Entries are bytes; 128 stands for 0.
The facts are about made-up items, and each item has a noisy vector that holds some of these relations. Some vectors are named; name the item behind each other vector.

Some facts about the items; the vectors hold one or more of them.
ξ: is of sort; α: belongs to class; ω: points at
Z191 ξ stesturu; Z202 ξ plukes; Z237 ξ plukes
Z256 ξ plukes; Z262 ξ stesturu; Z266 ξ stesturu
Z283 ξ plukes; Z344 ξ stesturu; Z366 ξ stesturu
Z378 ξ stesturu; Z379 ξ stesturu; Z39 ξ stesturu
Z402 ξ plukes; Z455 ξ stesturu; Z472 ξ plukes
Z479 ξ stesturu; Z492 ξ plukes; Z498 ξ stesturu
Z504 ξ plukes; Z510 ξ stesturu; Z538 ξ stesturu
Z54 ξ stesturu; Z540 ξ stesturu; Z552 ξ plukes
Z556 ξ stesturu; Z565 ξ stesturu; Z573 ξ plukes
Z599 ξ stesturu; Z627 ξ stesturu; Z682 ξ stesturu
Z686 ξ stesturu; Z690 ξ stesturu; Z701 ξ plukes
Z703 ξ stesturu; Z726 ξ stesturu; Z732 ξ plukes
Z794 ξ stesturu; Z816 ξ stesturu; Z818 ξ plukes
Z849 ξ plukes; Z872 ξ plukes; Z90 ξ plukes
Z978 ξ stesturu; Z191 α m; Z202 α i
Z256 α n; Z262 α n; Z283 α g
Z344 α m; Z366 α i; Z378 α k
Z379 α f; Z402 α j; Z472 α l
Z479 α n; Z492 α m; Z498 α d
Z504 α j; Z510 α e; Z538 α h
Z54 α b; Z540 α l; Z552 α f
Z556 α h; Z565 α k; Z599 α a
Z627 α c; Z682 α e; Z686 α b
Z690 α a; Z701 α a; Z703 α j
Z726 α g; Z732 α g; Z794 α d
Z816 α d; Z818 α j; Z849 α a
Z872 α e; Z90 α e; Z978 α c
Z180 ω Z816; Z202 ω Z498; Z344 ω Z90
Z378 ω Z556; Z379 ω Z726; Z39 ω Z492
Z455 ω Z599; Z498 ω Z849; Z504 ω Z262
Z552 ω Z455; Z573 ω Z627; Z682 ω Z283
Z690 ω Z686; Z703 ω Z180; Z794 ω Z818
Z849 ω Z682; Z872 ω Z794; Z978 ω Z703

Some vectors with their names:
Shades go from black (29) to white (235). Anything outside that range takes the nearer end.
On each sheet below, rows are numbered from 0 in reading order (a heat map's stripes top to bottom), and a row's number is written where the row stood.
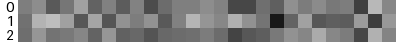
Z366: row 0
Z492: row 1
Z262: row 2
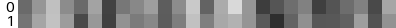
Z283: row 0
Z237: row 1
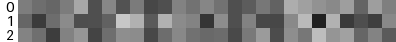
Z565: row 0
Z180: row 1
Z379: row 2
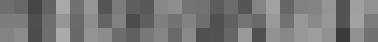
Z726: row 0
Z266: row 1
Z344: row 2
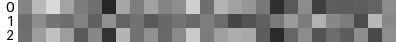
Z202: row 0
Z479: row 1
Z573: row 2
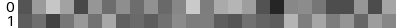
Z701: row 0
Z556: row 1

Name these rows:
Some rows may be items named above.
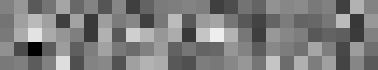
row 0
Z366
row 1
Z90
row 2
Z849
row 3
Z978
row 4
Z498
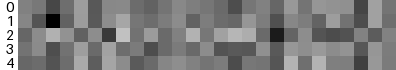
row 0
Z39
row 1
Z978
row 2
Z504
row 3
Z191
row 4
Z690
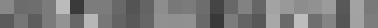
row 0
Z378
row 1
Z599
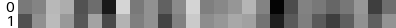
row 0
Z552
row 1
Z818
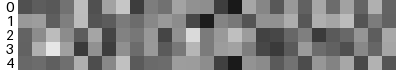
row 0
Z794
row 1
Z682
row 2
Z732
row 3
Z256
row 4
Z455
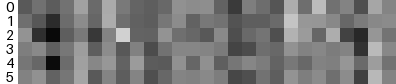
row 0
Z599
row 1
Z816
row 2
Z703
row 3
Z366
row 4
Z627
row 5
Z366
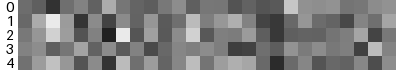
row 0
Z816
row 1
Z256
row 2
Z872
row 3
Z366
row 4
Z573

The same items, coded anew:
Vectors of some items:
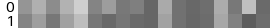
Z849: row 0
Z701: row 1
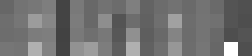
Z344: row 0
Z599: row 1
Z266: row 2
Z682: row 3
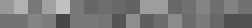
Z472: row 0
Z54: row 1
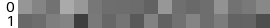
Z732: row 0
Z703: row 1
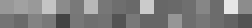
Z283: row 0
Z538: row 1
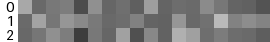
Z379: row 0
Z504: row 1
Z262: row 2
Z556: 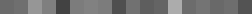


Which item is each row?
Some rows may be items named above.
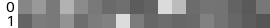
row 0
Z818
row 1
Z180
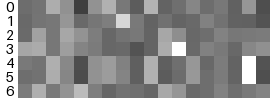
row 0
Z498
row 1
Z180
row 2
Z402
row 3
Z90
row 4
Z682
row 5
Z682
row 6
Z256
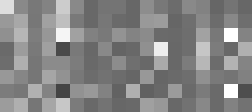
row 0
Z872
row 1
Z472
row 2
Z202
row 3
Z492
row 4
Z552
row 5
Z732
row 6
Z682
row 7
Z472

